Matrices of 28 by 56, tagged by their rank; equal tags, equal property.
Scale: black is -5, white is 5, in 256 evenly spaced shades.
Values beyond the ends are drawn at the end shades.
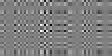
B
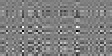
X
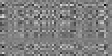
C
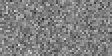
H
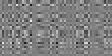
X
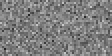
H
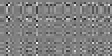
X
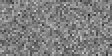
H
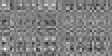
C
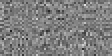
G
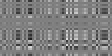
B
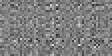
G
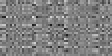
C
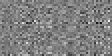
G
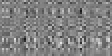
C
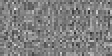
G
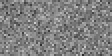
H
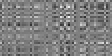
X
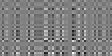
B
